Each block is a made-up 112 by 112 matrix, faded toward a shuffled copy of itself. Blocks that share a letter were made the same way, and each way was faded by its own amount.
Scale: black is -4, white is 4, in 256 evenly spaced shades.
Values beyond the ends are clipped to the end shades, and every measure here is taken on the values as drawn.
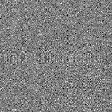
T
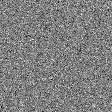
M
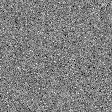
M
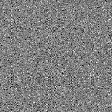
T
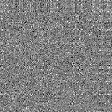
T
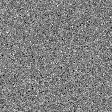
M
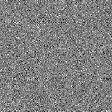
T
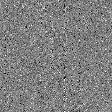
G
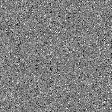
G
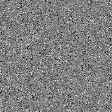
G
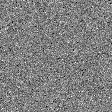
M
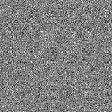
T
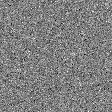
M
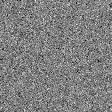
M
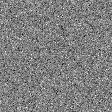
M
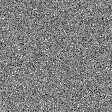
M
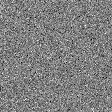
M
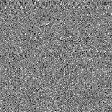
T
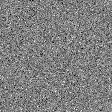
M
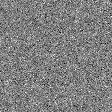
M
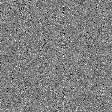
G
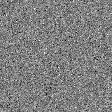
M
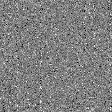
G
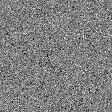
M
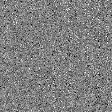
G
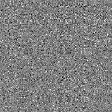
T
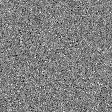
M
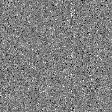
G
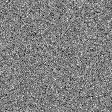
M
